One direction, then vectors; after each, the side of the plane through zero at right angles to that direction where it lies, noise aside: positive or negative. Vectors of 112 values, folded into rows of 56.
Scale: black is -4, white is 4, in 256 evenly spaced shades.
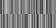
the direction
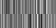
negative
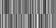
negative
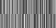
positive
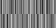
positive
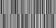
positive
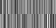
positive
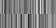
negative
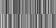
negative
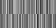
positive
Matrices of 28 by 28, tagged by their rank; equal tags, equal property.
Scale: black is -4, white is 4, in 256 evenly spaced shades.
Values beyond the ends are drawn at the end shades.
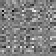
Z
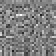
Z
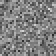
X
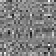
Z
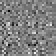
Z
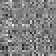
Z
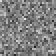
X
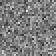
X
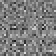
Z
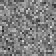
X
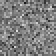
X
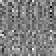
Z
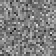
X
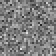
X
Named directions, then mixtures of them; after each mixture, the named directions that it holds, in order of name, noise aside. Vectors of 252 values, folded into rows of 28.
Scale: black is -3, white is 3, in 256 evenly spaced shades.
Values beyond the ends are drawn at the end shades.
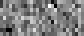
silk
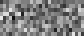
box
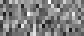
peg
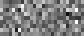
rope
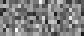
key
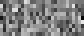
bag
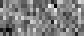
silk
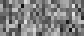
bag, peg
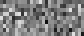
box, key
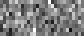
box, peg, silk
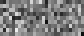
box, key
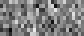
peg, silk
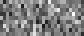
key, peg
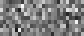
rope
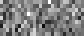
peg, rope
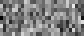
bag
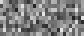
bag, box, rope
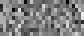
bag, rope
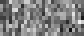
bag, peg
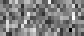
bag, box, peg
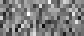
peg, rope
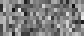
bag, rope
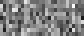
bag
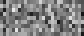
bag, key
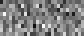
box, peg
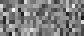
bag, box, rope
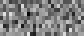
peg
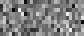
bag, box, rope
